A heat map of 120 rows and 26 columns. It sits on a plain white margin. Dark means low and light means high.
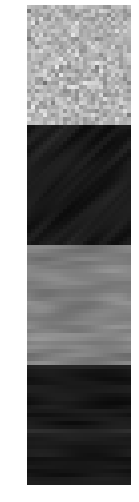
It is made of 4 by 1 panels. Panel 1,1: high, fine-grained. Panel 2,1: very low, slanting up to the right, faint in contrast. Panel 3,1: middling, streaked across, faint in contrast. Panel 4,1: very low, streaked across, faint in contrast.
